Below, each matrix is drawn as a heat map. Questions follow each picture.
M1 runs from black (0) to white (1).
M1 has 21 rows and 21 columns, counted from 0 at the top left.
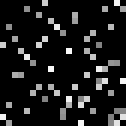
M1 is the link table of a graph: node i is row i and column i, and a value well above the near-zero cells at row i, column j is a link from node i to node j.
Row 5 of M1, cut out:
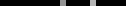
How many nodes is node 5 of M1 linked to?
2
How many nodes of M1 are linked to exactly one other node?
0
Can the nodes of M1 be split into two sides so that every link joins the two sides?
no
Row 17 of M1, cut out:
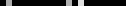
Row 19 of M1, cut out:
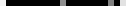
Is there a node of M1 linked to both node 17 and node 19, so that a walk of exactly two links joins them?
no
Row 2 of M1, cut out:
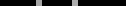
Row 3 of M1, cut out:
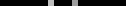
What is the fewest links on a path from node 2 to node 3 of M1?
2
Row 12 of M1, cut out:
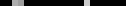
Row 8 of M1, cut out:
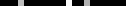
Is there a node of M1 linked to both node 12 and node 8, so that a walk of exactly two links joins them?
yes
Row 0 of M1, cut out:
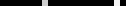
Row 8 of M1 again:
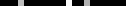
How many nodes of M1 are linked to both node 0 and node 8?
0
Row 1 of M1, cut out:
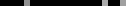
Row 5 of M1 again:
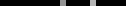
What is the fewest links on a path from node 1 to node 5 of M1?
4
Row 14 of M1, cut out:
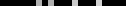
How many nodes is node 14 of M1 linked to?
4
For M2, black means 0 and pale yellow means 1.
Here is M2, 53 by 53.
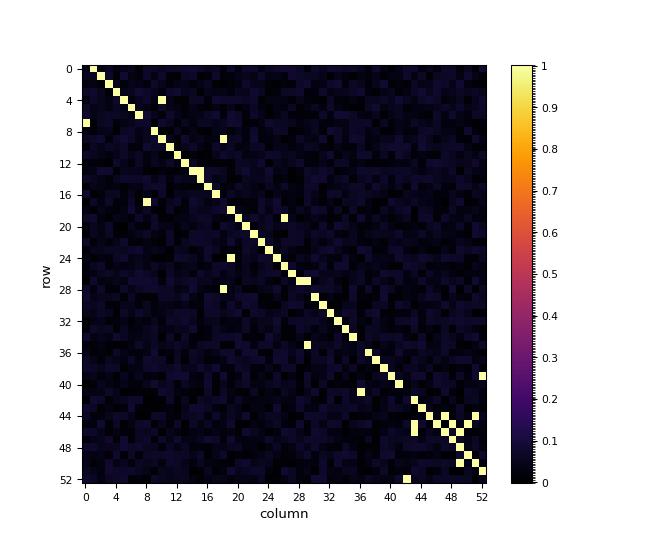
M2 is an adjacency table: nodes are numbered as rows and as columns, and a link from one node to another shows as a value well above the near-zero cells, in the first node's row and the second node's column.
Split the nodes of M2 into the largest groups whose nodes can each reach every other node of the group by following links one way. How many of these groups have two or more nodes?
6
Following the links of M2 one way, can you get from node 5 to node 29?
yes
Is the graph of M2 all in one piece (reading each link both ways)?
no
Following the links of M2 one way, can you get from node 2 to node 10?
yes
